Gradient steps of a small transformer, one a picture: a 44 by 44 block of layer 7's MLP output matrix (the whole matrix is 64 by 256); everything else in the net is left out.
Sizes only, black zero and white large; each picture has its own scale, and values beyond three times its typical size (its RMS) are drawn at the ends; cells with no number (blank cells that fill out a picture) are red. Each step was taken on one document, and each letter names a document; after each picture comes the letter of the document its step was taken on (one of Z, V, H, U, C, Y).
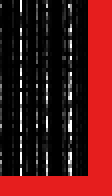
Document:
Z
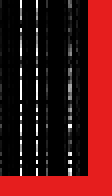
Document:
Z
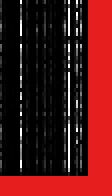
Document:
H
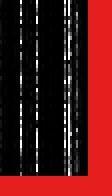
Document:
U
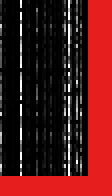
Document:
H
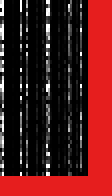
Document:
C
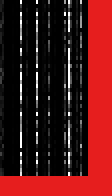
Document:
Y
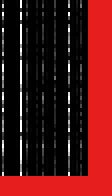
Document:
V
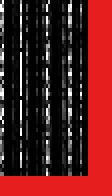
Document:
C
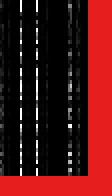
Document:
Z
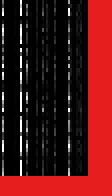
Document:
V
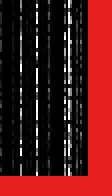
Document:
U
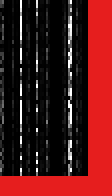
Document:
Z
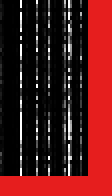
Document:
Y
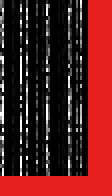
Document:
C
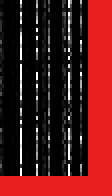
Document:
Y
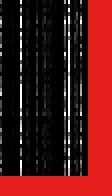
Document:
H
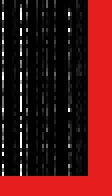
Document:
V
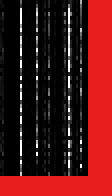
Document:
Y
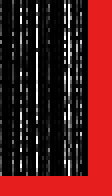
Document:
U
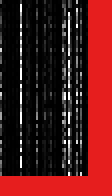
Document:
H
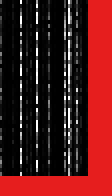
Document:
U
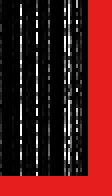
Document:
U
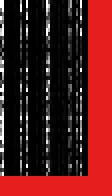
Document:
C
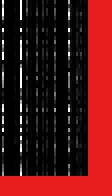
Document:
V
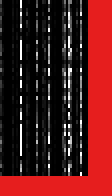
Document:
Y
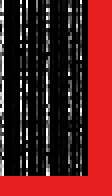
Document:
C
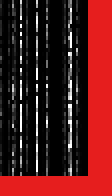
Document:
Z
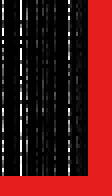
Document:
V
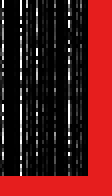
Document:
V
